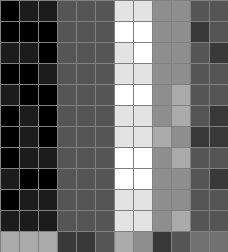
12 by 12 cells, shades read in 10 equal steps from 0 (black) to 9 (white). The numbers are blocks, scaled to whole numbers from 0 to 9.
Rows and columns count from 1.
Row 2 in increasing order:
0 0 0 2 3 3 3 3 5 5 9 9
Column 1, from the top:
0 0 1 0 1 0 0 0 1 0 1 6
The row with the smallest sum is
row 7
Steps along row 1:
up same up same same up same down same down same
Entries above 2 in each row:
9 8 8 9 9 8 7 9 8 9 9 9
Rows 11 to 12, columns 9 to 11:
5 6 3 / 2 3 4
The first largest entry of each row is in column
7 7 8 7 7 7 7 7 7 7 7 1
